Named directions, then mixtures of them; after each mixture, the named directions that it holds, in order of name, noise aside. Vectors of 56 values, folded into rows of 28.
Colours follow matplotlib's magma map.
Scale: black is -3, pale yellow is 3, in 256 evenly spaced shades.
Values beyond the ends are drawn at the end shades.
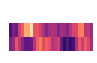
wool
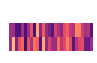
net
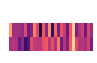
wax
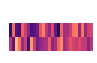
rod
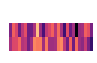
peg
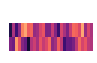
rod, wool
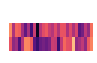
net, peg, wool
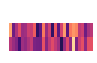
peg, wax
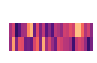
net, wool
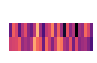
peg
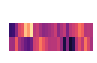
wool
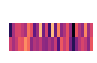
wax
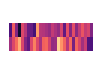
net, peg, rod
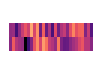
net, wax, wool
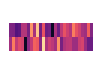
net, wax, wool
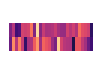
net, peg, wool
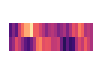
wool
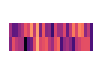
net, wax, wool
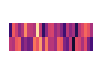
peg, wool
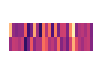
wax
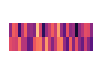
peg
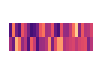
rod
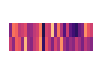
net, peg, wax
